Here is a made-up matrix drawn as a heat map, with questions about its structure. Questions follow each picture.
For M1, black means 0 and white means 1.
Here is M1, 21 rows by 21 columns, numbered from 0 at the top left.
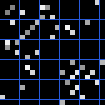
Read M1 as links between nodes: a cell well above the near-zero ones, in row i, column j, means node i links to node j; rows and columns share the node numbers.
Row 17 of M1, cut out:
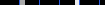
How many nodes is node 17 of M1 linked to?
2
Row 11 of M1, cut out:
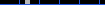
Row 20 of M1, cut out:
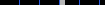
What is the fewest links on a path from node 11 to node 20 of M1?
5
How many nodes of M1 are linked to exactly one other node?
5
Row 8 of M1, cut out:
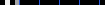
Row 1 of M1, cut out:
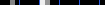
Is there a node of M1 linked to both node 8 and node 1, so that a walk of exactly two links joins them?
no
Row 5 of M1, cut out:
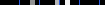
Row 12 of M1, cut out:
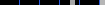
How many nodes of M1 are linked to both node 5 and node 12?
0
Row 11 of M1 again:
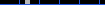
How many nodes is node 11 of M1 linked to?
1
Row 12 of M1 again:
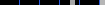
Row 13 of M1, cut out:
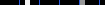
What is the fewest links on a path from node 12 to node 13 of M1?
4
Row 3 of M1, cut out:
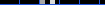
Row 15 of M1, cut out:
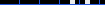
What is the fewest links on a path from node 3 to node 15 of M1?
5
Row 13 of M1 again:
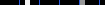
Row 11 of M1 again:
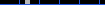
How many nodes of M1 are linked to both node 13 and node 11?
1
